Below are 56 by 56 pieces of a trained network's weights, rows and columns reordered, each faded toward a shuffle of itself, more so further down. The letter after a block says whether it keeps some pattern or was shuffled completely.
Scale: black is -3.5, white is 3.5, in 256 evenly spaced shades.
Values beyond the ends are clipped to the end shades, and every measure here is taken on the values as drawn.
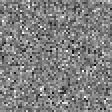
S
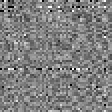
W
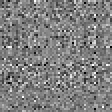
W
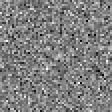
S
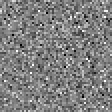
S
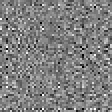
W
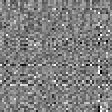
W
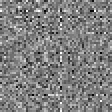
W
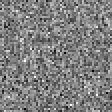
S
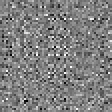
W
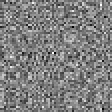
W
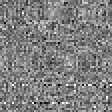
W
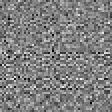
W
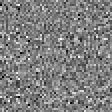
W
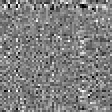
W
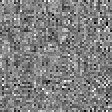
W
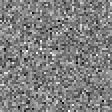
S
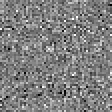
W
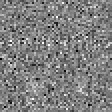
W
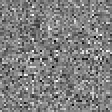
W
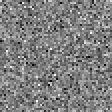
S
